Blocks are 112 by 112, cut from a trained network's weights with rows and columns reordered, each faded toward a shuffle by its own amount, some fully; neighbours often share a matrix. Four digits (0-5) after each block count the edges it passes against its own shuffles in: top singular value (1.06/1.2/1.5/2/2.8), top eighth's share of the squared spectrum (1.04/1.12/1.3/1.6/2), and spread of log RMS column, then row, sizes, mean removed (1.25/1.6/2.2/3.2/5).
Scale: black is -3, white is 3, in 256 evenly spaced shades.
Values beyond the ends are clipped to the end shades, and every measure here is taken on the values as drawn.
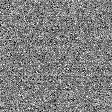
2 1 0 0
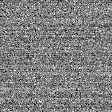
3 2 2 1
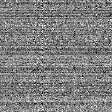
4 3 3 2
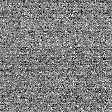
3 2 2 0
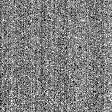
3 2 0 2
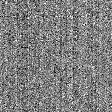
3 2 0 1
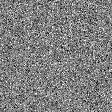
0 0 0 0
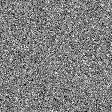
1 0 0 0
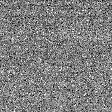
1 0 0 0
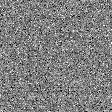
0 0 0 0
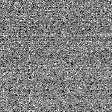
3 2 2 0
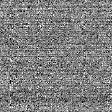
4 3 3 1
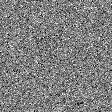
0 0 0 0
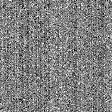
3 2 1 2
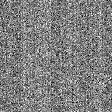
3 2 0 1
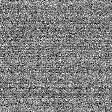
3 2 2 1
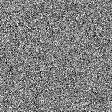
3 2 0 0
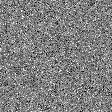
0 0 0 0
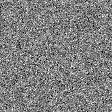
0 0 0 0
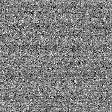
2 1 1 0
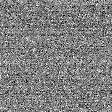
2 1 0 0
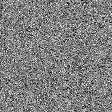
1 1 0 0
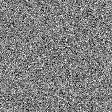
2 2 0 0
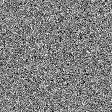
1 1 0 0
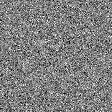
1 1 0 0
